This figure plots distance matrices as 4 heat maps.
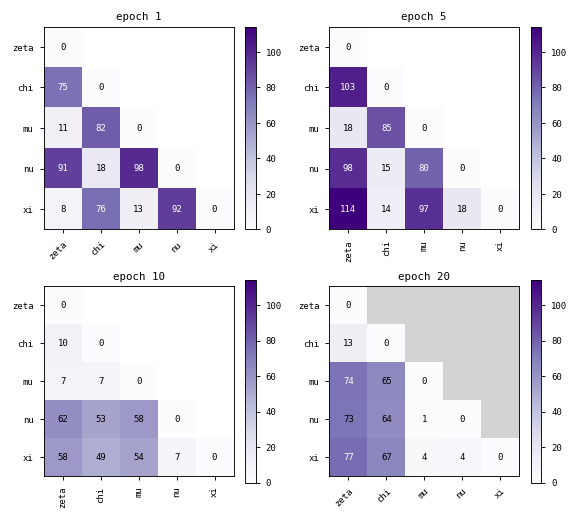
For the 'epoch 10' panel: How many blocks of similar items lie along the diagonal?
2
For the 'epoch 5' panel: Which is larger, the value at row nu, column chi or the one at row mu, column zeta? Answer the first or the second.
the second
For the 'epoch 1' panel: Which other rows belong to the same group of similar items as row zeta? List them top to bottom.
mu, xi
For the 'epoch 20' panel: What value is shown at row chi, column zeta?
13
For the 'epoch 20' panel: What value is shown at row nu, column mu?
1
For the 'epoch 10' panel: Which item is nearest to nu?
xi
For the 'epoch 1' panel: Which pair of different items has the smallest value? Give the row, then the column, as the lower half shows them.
xi, zeta
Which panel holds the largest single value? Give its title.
epoch 5
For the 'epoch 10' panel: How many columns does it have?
5
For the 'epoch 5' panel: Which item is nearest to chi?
xi
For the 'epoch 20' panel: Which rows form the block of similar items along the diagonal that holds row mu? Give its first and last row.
mu to xi
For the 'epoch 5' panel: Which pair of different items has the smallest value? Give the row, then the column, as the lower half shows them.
xi, chi
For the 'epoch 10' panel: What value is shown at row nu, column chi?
53
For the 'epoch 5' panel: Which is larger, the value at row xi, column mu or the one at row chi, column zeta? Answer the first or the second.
the second
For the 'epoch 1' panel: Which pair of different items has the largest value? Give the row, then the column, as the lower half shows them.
nu, mu
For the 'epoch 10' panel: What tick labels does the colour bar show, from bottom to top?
0, 20, 40, 60, 80, 100
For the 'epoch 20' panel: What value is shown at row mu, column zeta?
74
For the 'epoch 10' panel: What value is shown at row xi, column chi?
49
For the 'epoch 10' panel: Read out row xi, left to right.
58 49 54 7 0
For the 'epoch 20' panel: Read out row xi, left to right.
77 67 4 4 0
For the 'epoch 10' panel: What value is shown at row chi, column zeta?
10
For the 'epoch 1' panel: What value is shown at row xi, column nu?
92
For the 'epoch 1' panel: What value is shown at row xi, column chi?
76
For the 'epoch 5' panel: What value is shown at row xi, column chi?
14
